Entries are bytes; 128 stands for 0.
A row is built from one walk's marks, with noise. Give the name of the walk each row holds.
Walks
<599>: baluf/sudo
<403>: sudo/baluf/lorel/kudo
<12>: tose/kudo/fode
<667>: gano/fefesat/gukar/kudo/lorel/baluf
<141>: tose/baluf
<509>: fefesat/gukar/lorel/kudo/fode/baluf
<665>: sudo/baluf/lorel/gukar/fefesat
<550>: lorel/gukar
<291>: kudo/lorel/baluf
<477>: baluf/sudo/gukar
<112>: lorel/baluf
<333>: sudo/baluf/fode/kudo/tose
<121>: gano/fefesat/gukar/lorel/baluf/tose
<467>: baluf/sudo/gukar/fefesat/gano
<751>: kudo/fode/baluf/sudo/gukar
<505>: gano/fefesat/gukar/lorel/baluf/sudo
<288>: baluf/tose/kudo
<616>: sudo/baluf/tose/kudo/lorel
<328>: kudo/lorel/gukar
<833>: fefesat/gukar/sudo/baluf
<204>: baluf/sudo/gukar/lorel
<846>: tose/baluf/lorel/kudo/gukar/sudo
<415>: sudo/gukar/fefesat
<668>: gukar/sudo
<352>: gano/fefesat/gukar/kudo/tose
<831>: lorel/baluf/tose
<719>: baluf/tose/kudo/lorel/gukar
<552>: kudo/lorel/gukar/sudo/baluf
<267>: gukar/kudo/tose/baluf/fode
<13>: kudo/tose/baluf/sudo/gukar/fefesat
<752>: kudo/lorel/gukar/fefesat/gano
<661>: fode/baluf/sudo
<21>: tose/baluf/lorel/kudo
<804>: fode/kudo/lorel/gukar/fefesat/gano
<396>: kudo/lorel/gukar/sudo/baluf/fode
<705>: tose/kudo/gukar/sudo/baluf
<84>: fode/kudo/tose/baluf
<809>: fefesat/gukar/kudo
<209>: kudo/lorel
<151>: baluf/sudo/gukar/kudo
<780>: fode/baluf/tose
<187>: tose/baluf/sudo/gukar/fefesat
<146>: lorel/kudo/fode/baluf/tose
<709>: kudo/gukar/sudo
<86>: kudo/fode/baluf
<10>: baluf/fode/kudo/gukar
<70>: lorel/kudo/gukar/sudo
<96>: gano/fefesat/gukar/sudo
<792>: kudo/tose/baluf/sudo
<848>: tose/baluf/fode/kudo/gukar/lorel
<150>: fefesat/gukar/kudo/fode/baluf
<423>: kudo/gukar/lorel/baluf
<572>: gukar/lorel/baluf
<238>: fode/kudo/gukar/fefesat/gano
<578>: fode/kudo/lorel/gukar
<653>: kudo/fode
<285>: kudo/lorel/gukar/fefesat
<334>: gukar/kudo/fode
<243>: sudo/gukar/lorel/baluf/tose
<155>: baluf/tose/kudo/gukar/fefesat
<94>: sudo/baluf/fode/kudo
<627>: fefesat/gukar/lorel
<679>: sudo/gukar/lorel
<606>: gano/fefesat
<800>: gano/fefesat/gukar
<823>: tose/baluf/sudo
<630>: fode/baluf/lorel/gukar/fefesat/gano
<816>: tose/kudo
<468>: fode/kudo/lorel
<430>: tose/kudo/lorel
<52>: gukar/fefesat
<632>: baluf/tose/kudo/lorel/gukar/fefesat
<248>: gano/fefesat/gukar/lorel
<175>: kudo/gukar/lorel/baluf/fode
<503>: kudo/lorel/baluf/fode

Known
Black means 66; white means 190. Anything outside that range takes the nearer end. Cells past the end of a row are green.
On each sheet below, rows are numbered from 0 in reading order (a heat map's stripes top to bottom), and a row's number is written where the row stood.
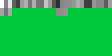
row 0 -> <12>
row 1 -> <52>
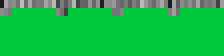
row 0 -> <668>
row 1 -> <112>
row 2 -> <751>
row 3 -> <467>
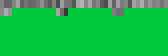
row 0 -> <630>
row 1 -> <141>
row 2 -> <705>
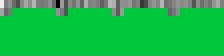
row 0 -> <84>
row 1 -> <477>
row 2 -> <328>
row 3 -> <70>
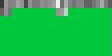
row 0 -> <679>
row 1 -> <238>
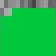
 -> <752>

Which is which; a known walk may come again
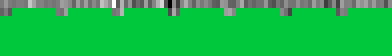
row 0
<616>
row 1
<709>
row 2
<468>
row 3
<665>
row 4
<630>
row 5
<831>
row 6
<13>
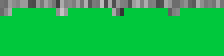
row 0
<809>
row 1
<96>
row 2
<141>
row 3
<396>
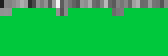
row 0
<52>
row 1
<86>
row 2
<155>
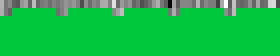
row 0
<780>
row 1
<70>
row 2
<804>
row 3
<467>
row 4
<653>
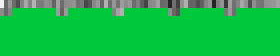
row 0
<84>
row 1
<328>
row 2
<752>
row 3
<572>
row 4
<679>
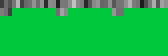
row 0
<112>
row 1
<627>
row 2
<550>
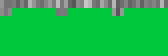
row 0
<751>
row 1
<333>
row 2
<10>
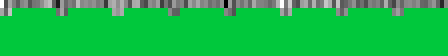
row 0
<334>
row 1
<187>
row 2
<352>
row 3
<705>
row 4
<477>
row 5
<12>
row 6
<175>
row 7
<121>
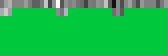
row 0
<606>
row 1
<578>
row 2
<204>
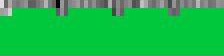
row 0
<238>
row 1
<833>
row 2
<403>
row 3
<151>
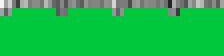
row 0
<816>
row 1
<552>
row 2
<267>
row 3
<823>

